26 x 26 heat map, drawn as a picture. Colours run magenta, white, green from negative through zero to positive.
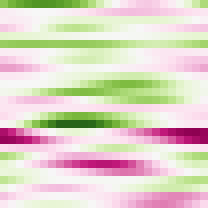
Ninth with the highest average: centre. Average level on the scale: 50%. Grain: streaks across.
